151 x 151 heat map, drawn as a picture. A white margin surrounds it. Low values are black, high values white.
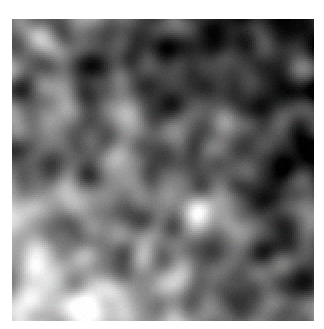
Slope: up to the bottom left. Odd rows or columns: none. Ninth with the highest average: bottom left. Lone odd cells: none. Mirror symmetry: none. Grain: smooth.
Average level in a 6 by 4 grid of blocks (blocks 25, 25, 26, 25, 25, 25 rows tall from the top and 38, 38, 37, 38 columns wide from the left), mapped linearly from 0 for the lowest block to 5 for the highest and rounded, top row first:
2100
2110
2220
3231
4321
5421
